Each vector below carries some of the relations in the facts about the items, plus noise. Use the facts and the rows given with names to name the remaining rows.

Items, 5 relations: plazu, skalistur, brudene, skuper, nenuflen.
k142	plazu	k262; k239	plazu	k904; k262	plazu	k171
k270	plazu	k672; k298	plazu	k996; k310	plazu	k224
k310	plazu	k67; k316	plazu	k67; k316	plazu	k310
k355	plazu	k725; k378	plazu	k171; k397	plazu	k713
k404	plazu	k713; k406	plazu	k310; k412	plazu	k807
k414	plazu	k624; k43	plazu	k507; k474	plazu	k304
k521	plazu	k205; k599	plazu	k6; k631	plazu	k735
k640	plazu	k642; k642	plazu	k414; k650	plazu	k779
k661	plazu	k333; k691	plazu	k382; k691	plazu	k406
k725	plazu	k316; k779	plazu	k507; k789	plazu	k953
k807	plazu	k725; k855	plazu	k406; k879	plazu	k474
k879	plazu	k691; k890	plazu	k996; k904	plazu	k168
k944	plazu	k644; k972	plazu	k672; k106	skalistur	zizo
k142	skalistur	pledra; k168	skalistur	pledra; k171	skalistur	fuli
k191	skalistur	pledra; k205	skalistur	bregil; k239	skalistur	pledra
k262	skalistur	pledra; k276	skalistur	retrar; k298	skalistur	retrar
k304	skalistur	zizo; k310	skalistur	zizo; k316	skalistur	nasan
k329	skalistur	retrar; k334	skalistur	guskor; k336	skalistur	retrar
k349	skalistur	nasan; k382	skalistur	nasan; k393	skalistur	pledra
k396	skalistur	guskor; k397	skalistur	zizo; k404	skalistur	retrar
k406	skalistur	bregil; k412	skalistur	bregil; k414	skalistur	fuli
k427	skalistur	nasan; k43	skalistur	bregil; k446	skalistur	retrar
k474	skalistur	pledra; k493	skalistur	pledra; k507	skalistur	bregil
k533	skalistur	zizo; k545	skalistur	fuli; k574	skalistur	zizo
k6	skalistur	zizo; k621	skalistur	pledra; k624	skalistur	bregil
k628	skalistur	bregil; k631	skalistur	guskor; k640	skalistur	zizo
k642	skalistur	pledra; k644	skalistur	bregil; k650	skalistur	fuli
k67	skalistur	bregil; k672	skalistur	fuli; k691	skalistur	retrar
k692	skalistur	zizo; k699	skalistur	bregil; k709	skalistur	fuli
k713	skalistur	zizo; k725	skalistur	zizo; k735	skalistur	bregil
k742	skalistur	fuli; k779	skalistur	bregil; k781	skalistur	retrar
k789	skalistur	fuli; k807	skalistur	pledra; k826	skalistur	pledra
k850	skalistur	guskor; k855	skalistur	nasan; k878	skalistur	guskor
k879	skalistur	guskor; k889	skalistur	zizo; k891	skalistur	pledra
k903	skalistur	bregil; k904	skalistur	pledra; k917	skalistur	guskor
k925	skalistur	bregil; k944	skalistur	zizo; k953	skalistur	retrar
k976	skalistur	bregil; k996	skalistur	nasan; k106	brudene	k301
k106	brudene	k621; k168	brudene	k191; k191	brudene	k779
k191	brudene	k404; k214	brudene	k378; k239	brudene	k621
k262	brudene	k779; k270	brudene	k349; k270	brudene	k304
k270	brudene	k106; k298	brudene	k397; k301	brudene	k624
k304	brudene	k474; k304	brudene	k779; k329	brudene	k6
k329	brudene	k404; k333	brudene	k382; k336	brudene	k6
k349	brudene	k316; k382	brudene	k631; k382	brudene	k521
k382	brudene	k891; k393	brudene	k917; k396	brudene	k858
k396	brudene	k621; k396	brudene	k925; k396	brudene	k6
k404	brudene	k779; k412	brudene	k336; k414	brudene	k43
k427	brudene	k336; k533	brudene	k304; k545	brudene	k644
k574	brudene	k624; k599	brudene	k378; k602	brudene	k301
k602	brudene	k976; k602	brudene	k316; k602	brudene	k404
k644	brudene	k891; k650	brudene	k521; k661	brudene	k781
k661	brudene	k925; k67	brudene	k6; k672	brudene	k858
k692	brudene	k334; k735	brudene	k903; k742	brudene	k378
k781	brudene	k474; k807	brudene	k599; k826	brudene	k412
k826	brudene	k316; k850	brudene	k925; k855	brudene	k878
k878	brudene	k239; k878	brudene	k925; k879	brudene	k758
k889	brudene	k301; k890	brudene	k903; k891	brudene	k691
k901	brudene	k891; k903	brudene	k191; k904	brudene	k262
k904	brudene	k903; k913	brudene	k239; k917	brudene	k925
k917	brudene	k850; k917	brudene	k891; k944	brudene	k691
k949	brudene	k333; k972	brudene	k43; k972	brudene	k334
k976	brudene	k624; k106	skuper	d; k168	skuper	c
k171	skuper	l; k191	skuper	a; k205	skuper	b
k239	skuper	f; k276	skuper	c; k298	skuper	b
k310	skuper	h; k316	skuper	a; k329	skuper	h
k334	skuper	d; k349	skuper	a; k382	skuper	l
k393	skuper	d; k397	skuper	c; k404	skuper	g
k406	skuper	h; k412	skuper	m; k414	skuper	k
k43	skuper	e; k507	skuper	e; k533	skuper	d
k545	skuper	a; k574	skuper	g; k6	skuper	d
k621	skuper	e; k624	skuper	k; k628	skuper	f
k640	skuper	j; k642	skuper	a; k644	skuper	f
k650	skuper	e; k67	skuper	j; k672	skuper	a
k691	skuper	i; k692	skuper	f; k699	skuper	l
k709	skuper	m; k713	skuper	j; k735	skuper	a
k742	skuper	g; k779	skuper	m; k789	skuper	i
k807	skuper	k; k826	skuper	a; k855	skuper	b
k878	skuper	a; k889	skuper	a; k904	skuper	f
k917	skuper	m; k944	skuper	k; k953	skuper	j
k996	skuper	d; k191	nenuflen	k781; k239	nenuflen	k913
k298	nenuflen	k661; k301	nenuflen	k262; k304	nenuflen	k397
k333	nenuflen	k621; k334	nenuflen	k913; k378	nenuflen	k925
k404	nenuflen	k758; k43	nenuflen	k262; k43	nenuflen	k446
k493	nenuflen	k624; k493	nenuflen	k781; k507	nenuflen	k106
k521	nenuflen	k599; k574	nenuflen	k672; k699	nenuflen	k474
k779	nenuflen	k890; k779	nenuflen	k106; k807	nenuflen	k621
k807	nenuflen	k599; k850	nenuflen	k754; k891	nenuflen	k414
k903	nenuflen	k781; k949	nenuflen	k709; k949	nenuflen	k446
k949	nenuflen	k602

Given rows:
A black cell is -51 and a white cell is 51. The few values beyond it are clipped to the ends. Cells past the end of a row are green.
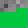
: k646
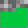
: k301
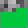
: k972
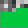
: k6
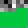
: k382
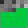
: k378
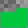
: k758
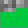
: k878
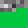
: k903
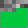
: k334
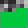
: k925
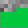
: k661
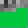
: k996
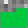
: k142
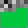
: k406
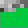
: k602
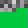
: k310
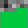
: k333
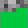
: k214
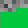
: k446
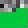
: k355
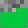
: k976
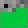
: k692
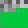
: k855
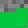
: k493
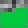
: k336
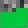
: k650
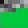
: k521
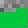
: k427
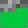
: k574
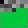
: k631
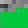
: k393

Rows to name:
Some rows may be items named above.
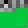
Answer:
k224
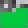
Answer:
k6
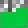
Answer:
k474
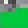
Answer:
k239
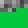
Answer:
k414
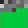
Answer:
k397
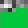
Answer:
k404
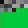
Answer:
k631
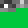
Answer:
k316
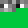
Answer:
k412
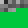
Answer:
k672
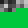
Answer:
k925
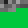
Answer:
k713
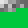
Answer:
k904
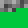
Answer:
k414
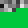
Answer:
k355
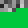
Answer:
k725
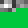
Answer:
k404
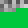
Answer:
k855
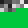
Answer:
k691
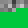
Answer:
k781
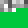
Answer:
k304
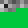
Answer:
k276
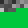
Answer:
k891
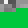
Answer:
k239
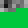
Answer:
k644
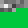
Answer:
k903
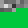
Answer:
k903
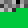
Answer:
k807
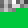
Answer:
k879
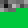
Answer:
k333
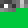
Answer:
k316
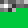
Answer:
k779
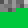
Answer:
k43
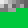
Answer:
k904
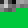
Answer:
k621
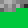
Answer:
k396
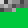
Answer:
k735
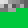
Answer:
k904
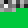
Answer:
k67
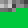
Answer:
k329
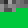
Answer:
k953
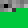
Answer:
k944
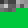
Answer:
k858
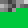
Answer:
k624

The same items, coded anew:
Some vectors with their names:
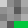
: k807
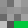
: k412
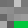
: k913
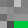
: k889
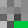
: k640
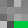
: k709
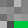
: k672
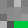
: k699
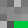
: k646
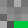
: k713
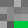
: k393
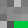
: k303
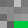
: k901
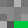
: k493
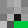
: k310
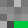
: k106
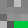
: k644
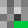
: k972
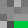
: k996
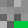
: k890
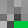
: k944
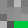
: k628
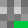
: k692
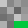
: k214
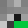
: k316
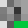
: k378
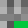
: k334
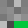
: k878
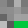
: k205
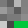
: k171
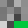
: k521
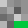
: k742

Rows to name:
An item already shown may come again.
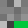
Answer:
k6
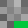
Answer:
k67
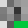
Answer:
k378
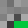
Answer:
k725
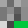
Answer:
k631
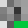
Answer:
k378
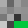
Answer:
k397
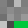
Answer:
k925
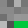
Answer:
k996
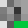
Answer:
k378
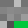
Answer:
k224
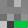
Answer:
k624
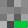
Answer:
k355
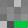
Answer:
k382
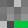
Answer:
k858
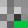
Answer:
k414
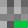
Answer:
k334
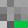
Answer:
k650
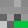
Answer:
k855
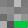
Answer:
k396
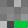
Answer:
k621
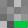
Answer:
k917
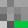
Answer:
k650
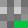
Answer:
k692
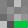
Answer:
k917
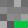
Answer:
k953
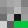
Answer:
k406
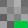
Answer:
k67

